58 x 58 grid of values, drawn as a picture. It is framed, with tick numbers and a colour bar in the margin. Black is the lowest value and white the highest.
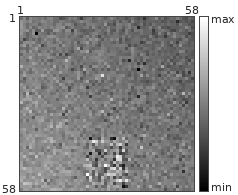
Overall the values sit about 50% of the way up the scale. A few values lie far out on both sides of the bulk. There is an overall slope up to the bottom left. An odd patch, rougher than its surroundings, sits in the bottom middle. Values change most from cell to cell in the bottom middle. The ninth with the highest average is the bottom left. The ninth with the lowest average is the top right.
